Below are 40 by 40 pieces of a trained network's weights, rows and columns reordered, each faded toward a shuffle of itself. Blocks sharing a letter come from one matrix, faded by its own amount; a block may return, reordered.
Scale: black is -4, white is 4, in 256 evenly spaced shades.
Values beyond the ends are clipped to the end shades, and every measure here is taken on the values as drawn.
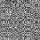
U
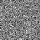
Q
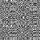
U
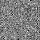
Q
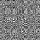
U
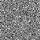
Q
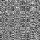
U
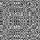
U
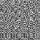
U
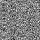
Q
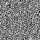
Q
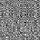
U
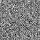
Q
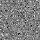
Q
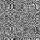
U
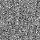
Q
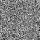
Q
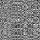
U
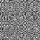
U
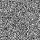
Q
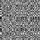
U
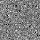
Q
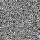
Q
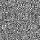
Q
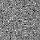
Q
